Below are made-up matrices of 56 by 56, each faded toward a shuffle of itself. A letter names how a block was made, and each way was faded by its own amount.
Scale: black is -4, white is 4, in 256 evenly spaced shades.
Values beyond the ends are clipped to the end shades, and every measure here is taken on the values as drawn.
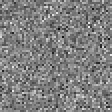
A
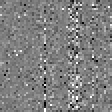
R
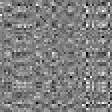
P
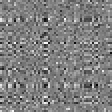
P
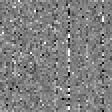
R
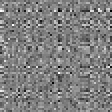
P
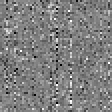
R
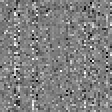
R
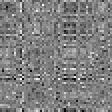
P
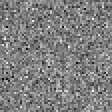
A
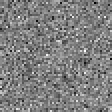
A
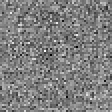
A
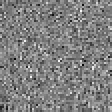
A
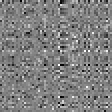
P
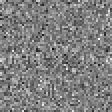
A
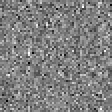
A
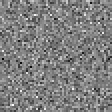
A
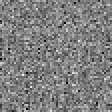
A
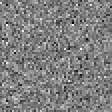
A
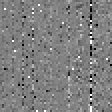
R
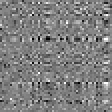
P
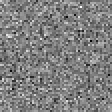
A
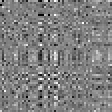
P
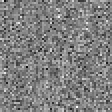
A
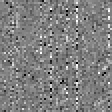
R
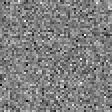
A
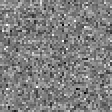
A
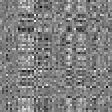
P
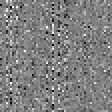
R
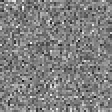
A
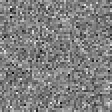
A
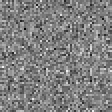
A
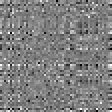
P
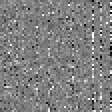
R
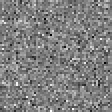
A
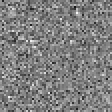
A
